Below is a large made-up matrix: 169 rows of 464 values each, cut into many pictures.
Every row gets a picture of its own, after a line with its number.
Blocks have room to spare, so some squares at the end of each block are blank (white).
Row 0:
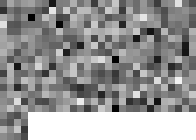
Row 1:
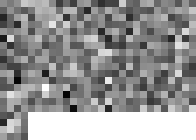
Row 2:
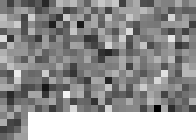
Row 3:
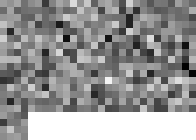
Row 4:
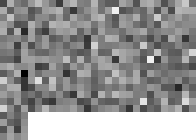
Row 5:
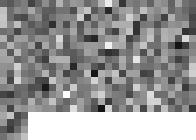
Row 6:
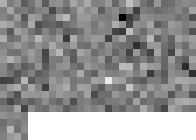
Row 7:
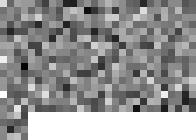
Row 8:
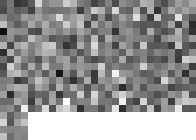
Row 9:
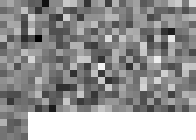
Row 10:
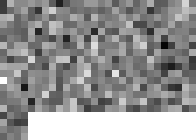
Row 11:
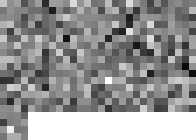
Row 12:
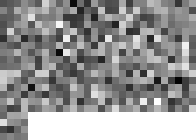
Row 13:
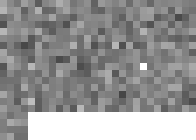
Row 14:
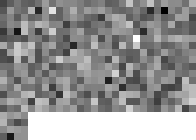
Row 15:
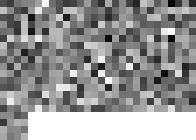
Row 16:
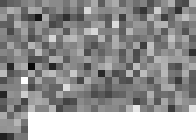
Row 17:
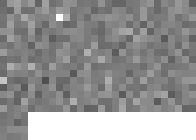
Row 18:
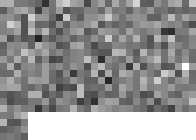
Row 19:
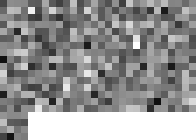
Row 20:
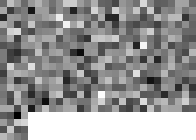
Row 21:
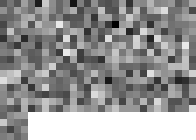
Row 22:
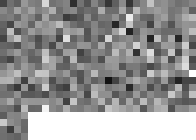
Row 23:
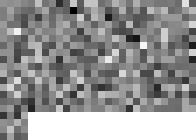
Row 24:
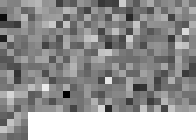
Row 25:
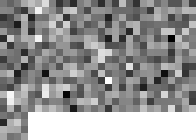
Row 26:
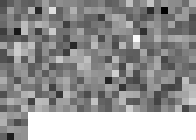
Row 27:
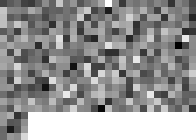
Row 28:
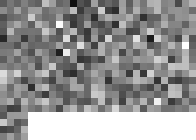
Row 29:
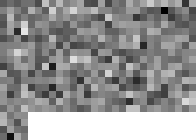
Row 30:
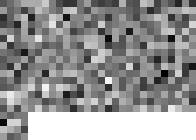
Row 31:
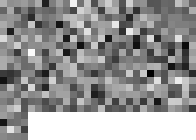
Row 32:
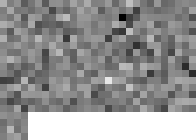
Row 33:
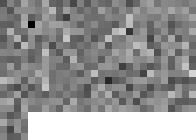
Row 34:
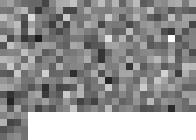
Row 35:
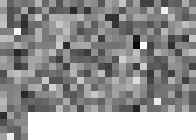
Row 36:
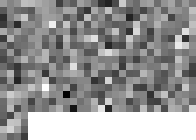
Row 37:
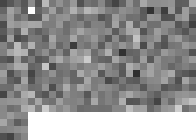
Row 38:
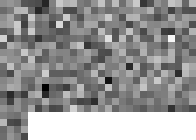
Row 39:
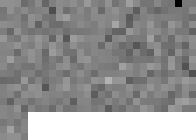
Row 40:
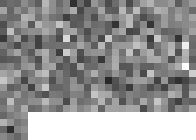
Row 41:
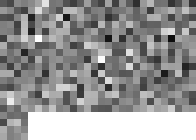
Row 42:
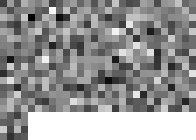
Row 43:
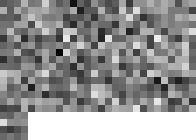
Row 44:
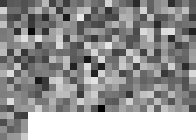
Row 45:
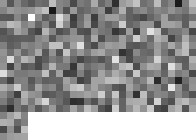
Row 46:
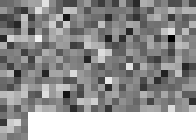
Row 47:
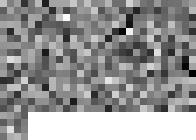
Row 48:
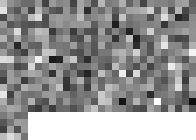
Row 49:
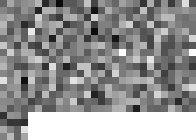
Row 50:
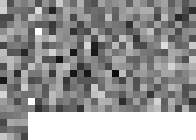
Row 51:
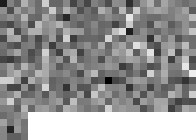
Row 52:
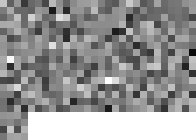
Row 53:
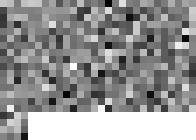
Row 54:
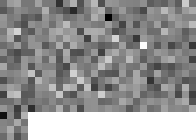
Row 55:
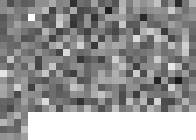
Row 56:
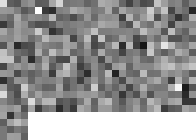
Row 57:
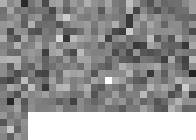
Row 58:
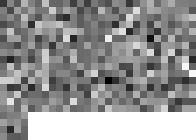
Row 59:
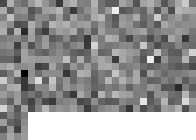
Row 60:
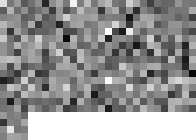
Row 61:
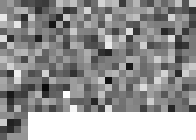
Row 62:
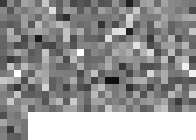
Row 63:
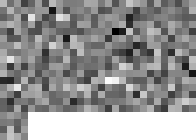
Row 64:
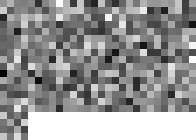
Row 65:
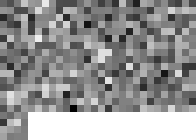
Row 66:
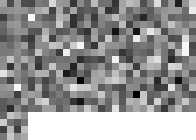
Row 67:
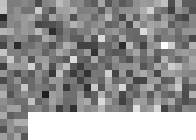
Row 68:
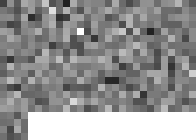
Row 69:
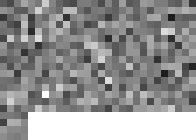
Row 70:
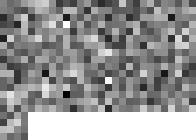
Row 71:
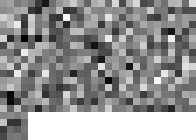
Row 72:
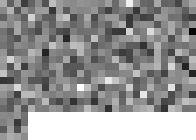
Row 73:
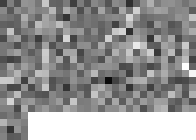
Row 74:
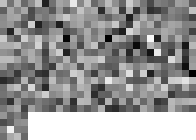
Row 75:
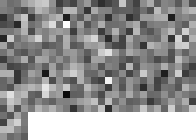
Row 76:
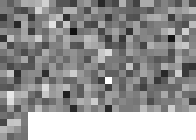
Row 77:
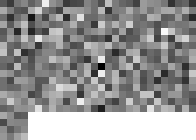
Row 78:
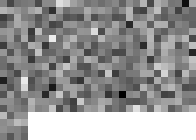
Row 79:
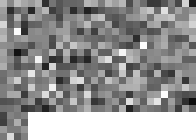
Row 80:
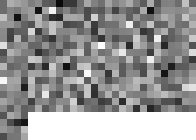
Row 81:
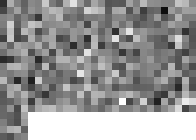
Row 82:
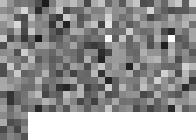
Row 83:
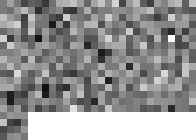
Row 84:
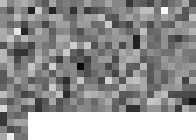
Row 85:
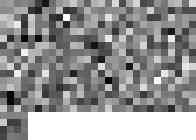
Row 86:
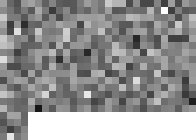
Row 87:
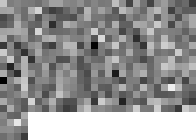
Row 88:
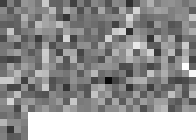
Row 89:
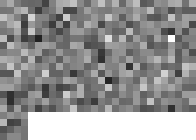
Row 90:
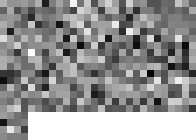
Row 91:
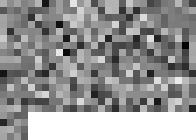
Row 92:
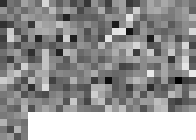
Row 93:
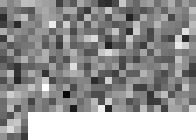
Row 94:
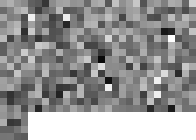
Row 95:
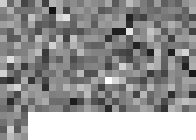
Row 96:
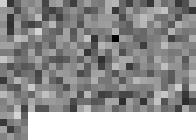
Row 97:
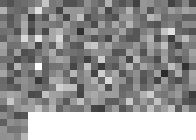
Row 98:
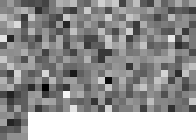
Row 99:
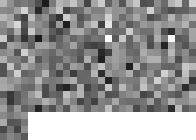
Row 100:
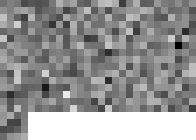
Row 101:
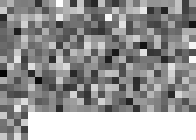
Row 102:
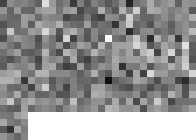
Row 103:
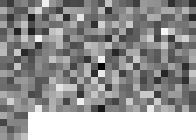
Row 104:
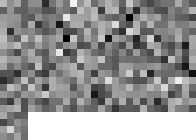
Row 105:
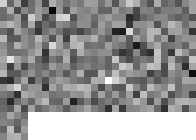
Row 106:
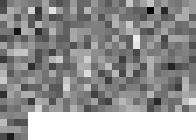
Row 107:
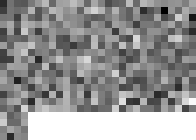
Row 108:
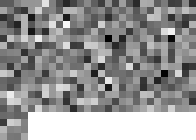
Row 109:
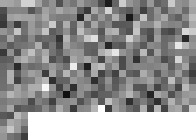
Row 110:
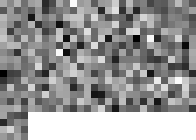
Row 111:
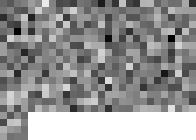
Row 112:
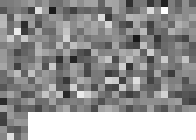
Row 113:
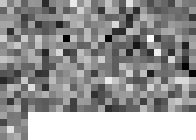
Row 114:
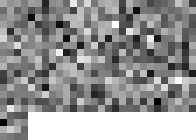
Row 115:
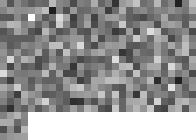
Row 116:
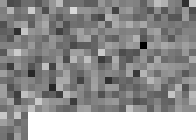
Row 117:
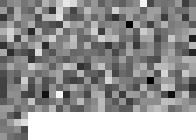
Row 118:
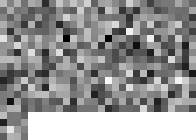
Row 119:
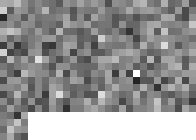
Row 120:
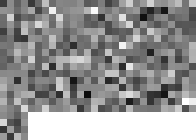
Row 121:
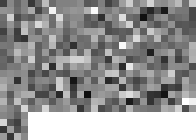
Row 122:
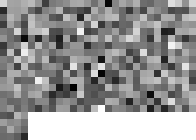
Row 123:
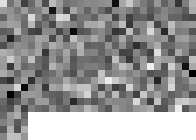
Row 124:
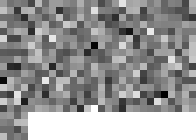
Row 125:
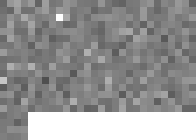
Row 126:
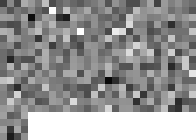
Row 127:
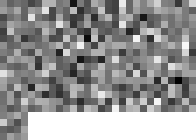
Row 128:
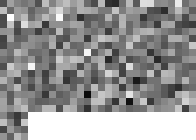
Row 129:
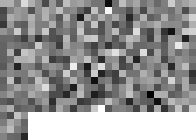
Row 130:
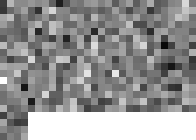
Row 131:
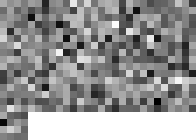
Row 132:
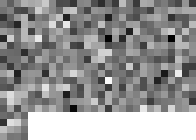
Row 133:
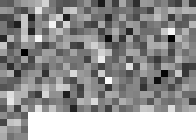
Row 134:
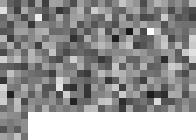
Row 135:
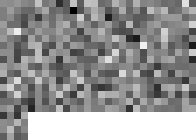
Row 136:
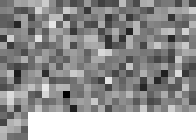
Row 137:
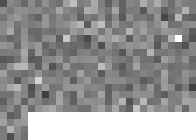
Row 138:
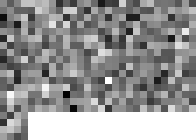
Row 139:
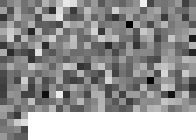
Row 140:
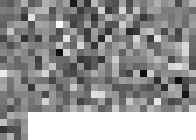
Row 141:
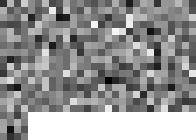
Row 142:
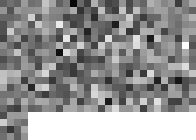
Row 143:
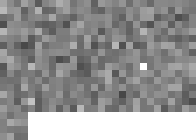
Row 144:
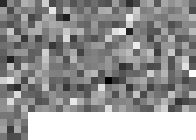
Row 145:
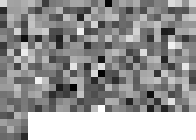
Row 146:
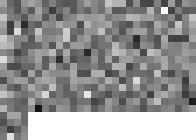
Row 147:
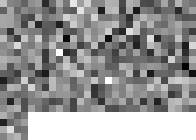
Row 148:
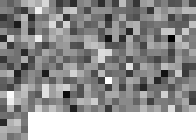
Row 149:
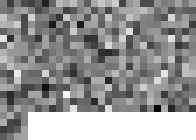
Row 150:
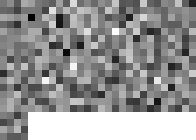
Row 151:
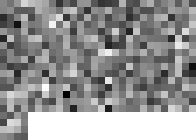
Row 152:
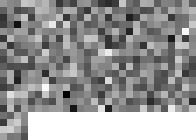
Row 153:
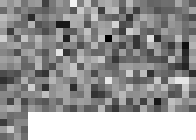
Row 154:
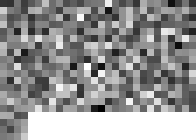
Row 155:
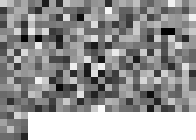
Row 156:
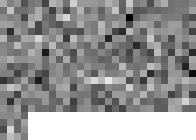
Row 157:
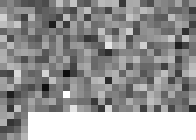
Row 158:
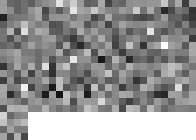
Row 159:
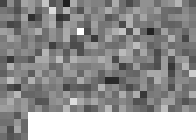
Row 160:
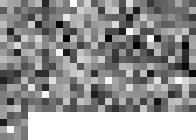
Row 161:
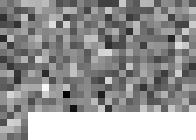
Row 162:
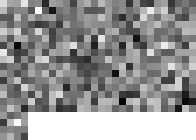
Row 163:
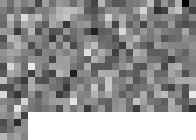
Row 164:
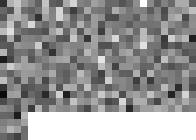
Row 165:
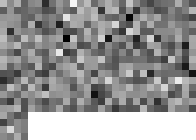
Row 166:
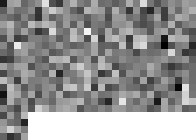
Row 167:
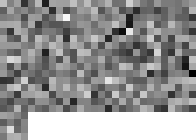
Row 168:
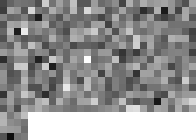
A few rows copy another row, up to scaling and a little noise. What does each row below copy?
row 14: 26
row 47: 167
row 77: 103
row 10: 130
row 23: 135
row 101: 64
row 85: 71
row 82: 99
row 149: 2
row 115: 45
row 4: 59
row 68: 159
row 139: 117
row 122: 145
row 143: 13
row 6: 32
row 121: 120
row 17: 125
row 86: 146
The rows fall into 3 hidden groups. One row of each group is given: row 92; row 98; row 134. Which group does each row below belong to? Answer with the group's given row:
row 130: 134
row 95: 92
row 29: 134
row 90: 92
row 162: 134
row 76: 98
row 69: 98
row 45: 92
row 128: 134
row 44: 98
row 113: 92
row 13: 134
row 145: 98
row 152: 98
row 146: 134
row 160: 92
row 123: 92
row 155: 98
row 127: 92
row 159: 92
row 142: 92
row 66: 92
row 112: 134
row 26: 134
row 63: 92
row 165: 92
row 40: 92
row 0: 92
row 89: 98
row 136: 98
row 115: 92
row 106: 134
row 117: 134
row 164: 134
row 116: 134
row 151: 98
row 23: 134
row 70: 98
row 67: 134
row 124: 134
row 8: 134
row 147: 92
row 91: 92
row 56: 134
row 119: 134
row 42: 92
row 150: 92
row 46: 98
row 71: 98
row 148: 98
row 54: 134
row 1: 98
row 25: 98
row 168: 134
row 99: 98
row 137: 134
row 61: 98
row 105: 92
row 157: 98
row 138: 98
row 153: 92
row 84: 134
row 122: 98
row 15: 98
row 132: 98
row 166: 134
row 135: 134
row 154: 98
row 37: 134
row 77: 98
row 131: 92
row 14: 134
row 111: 98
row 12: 92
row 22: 92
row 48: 134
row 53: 98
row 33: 92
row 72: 92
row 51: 92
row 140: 92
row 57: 92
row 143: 134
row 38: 98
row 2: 98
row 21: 92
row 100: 98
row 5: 98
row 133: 98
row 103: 98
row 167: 92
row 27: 98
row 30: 98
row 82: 98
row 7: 134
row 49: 134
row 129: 98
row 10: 134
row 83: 98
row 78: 134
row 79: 134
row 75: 98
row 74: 92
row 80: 134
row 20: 134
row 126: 92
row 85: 98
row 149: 98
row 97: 98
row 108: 98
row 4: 134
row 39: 92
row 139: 134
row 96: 134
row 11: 92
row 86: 134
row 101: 134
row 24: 98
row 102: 92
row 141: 92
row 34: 98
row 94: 98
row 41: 98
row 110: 92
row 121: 134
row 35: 134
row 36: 98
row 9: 98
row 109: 98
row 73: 92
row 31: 92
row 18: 98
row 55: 92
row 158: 134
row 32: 92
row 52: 92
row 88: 92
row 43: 92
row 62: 92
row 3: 92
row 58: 92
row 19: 134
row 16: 134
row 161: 98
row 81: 134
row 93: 98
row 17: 134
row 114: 92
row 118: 92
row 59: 134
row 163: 134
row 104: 92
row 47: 92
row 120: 134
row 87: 134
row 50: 134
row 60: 92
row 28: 92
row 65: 98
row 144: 92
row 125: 134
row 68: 92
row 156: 92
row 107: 134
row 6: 92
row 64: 134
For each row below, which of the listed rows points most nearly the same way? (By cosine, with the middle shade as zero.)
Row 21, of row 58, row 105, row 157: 58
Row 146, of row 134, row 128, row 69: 134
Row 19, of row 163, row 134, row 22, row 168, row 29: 168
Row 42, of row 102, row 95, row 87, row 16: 102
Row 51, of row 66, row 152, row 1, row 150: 150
